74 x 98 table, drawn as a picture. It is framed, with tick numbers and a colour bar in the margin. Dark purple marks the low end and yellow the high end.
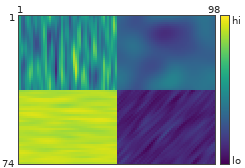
The table splits into 2 rows of 2 panels. Panel 1,1: middling, streaked downward, strong in contrast. Panel 1,2: low, smooth. Panel 2,1: very high, streaked across, faint in contrast. Panel 2,2: very low, slanting up to the right, faint in contrast.
